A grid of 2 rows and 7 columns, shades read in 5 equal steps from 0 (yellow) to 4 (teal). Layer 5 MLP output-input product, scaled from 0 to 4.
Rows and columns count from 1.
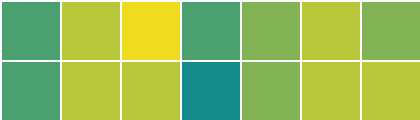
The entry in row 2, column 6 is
1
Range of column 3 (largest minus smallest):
1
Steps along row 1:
down down up down down up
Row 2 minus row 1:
0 0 1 1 0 0 -1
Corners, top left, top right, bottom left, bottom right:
3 2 3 1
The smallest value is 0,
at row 1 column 3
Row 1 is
3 1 0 3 2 1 2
